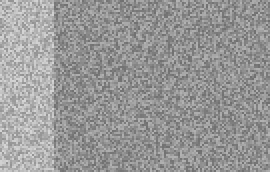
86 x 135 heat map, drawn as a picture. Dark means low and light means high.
Seam: vertical, 20% of the way across, the left part higher. Average level on the scale: 60%. Stripes: none.
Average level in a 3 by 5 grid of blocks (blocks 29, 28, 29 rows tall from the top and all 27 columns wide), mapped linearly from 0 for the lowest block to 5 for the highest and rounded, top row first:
5 0 0 0 0
5 0 0 0 0
5 0 0 0 0
